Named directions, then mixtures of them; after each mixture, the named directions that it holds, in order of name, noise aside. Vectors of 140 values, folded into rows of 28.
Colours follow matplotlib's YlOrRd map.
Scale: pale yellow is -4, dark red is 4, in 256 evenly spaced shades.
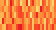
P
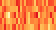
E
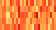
E, P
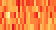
E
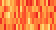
E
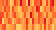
P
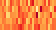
E, P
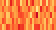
E, P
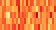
E, P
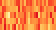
E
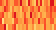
E, P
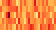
E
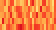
P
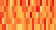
P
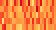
P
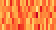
E, P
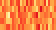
E, P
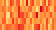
E, P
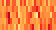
E, P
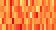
P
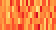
E, P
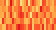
P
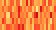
E, P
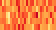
E, P
